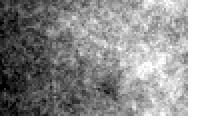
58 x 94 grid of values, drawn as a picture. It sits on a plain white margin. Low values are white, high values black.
The middle right is the ninth with the lowest average. The texture is blotchy. No row or column stands out. Values rise toward the left.
